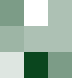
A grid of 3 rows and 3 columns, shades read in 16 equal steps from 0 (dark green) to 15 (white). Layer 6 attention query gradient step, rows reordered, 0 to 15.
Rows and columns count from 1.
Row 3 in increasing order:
0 7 13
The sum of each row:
32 29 20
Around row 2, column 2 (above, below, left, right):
15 0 9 10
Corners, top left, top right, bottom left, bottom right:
7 10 13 7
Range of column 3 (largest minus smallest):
3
